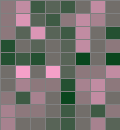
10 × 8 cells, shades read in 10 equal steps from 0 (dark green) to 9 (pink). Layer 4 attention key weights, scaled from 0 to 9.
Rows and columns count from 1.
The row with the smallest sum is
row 5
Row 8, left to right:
5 2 6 4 0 5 7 4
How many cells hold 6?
7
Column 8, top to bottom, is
4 4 1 5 0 7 5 4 5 3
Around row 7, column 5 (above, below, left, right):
3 0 5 6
